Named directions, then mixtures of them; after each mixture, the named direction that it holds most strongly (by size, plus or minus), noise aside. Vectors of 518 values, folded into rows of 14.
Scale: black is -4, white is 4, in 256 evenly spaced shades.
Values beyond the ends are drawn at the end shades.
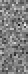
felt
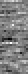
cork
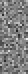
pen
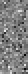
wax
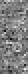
wax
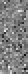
wax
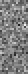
felt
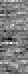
cork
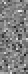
wax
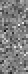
wax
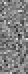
pen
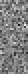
felt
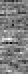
cork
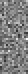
pen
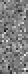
wax
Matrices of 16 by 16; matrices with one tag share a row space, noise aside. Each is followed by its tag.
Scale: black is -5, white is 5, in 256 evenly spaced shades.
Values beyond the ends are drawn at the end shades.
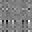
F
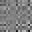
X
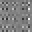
F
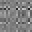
X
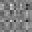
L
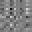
L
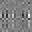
F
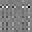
F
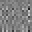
F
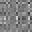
X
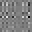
F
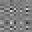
L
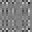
F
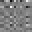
L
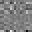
L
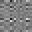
L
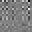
F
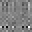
F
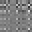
X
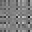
X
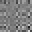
X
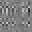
F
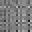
X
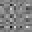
L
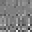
X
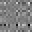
X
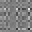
X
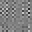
F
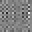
F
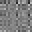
X
